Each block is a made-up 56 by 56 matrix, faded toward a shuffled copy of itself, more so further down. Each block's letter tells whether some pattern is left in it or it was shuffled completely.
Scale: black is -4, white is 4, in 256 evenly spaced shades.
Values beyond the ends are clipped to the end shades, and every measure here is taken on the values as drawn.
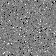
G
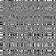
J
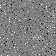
G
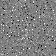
G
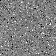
G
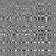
J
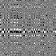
J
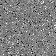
G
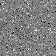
G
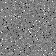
G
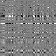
J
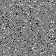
G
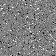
G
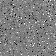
G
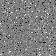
G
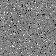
G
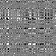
J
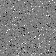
G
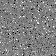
G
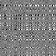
J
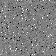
G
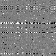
J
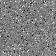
G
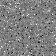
G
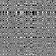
J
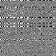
J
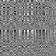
J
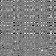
J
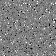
G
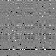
J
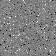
G
